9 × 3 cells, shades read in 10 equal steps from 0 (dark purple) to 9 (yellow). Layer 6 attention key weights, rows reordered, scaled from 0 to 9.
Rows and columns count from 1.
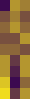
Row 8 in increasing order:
0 4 8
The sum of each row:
11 11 14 12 11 14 13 12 17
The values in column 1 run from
0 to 9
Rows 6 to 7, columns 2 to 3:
2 6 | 1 6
